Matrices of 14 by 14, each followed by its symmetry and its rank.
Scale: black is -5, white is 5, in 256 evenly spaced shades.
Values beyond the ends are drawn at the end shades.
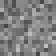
neither, full rank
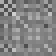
symmetric, rank three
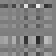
neither, rank one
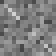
symmetric, full rank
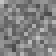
symmetric, full rank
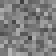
neither, full rank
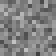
neither, full rank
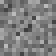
symmetric, full rank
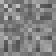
symmetric, rank three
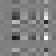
neither, rank one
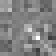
symmetric, rank three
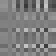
neither, rank one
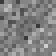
symmetric, full rank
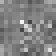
symmetric, rank three
